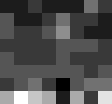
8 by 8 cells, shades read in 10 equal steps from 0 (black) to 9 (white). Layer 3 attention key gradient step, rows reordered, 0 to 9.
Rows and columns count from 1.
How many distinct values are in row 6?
2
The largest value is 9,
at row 8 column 2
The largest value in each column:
6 9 7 6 5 6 4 8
